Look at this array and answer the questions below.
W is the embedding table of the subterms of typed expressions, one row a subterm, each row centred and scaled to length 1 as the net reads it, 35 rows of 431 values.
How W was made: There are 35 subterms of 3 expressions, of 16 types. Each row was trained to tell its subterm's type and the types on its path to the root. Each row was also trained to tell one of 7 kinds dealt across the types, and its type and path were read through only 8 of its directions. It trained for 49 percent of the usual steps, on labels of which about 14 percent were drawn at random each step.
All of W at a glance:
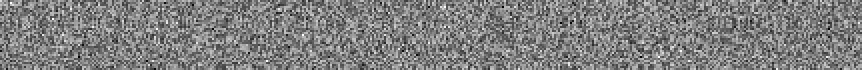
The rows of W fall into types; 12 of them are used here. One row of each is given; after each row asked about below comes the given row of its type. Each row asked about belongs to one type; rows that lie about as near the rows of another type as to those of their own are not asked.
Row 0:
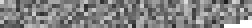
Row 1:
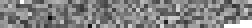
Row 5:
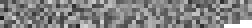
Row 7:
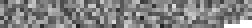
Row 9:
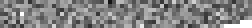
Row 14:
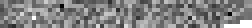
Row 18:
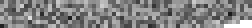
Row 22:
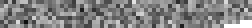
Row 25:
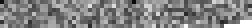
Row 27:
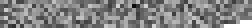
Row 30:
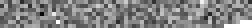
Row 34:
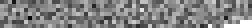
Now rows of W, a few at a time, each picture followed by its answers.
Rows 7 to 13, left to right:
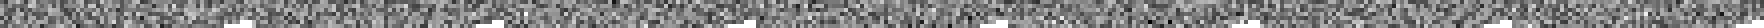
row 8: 9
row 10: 30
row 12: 30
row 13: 30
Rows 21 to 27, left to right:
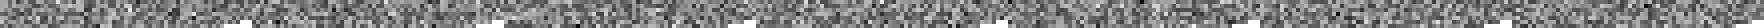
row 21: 9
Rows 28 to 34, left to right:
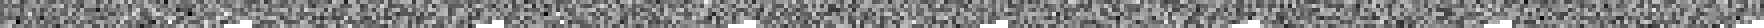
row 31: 5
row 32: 18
